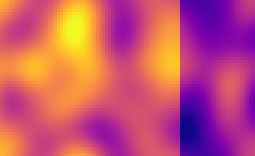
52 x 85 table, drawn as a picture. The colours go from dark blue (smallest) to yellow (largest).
Lone odd cells: none. Ninth with the lowest average: bottom right. Seam: vertical, 70% of the way across, the left part higher.
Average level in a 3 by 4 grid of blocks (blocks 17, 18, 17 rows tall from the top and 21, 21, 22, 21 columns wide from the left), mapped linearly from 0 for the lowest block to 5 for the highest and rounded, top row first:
4530
5542
4320
